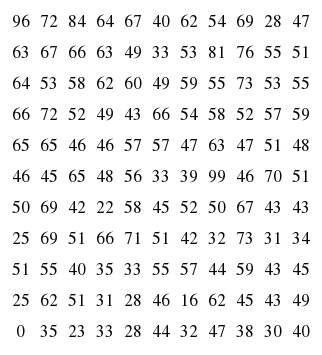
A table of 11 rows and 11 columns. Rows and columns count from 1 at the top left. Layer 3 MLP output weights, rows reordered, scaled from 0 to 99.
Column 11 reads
47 51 55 59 48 51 43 34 45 49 40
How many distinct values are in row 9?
10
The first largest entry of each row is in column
1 8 9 2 1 8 2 9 9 2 8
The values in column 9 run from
38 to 76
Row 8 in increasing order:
25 31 32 34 42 51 51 66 69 71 73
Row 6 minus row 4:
-20 -27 13 -1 13 -33 -15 41 -6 13 -8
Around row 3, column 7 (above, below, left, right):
53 54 49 55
